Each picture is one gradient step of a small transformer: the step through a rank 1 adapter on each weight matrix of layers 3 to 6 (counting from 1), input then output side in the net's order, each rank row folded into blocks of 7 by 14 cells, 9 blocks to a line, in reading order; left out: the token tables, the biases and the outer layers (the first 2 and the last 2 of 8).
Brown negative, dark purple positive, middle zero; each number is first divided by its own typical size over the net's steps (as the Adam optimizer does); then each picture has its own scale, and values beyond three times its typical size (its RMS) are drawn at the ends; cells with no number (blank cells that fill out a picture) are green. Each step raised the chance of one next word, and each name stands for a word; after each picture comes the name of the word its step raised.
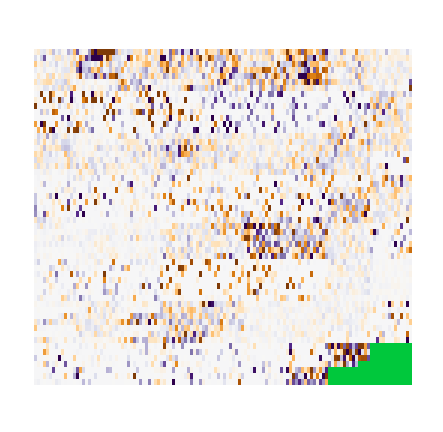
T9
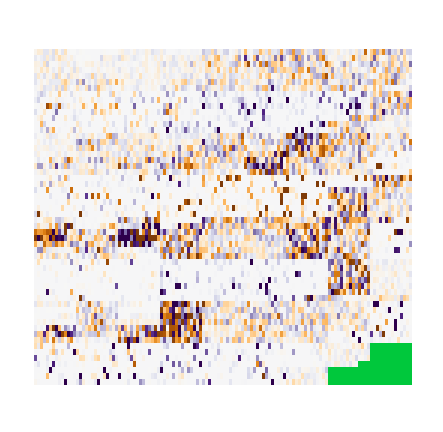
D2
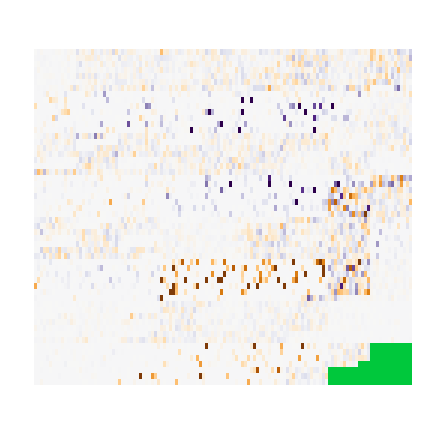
T9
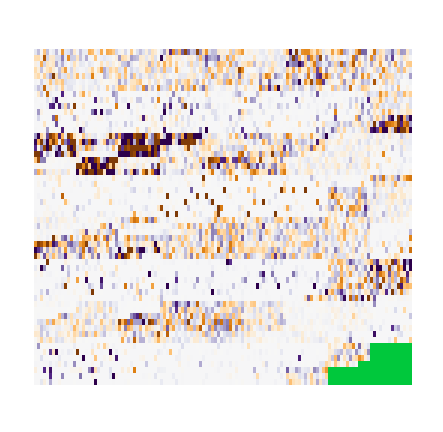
D2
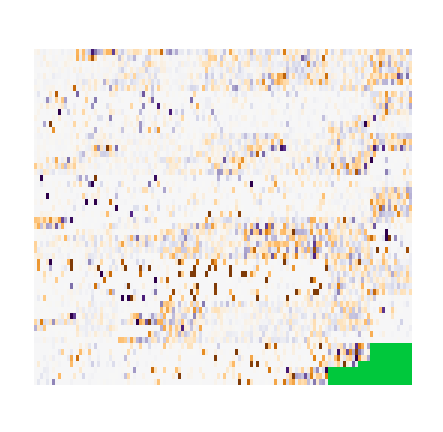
T9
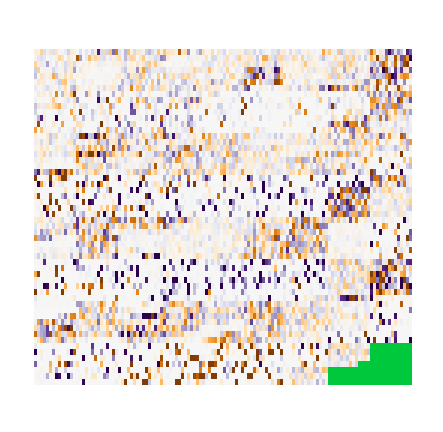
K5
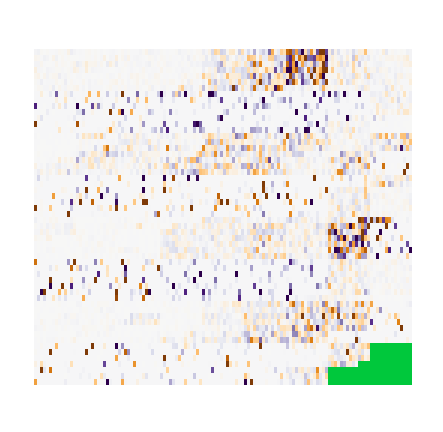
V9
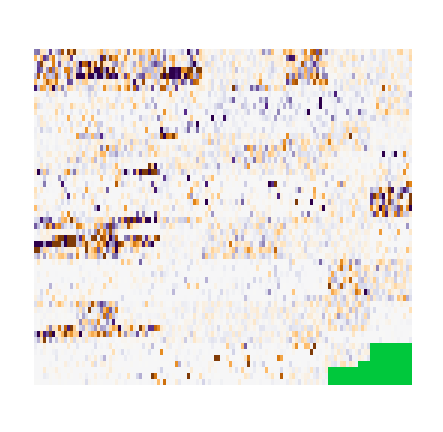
V9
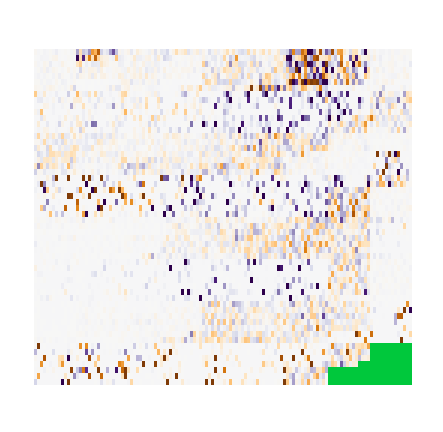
V9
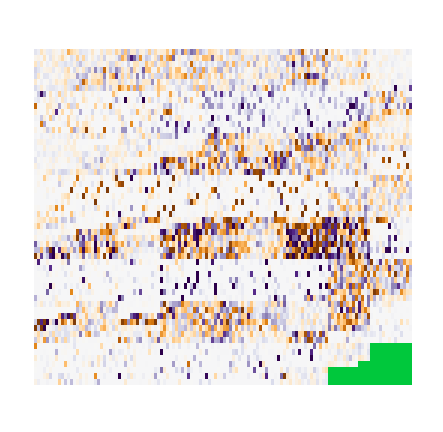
D2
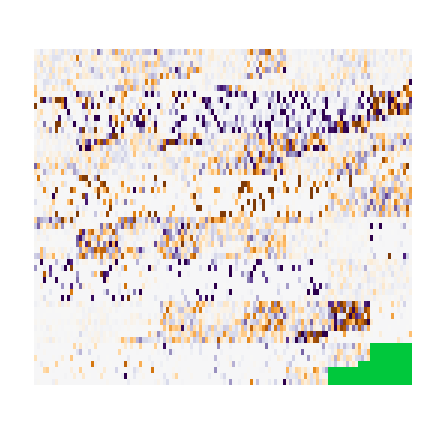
D2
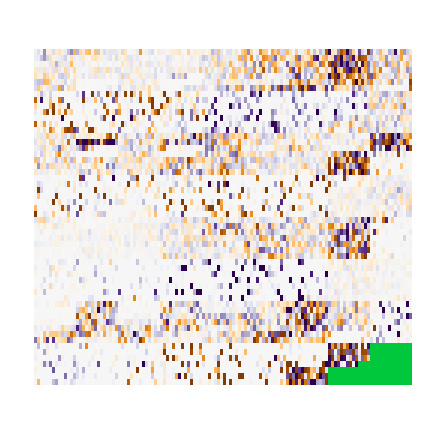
K5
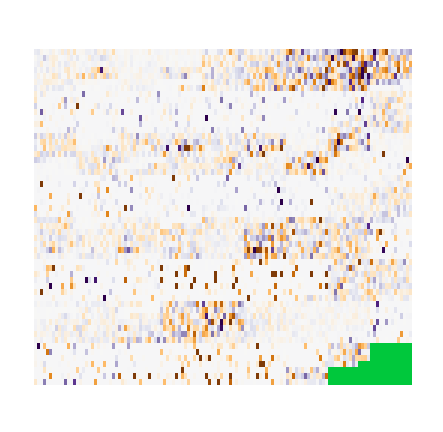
T9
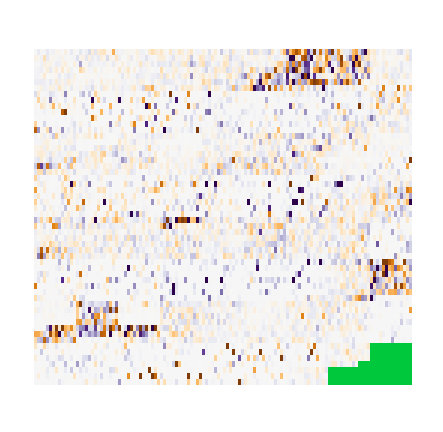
V9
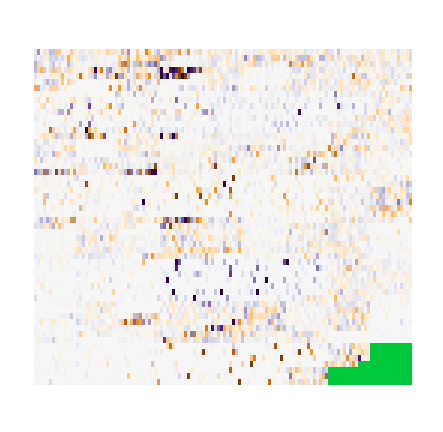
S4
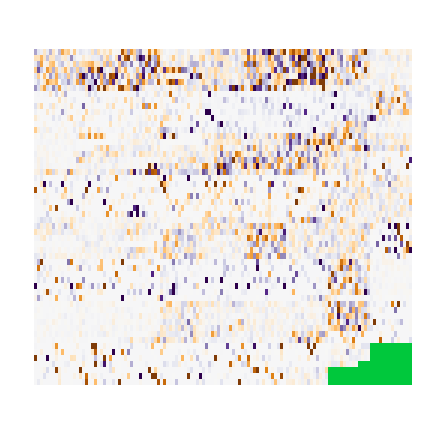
V9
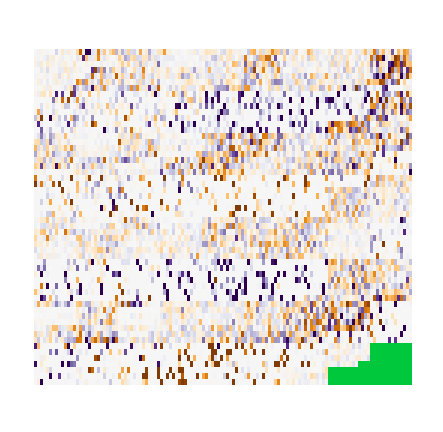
K5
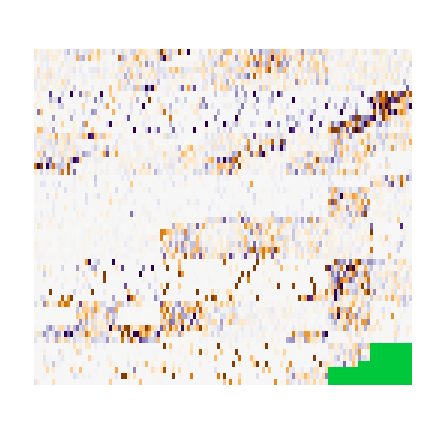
T9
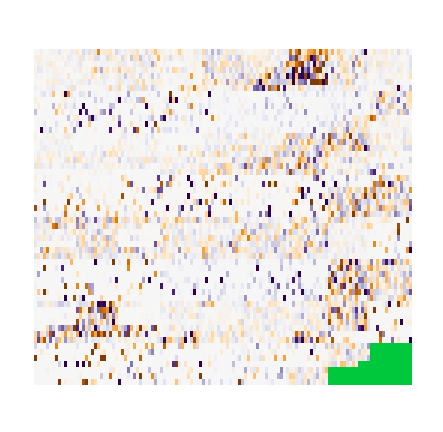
V9
